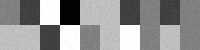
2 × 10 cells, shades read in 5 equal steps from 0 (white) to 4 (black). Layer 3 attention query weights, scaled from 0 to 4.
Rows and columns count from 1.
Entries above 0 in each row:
9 8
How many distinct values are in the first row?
5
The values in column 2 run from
1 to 3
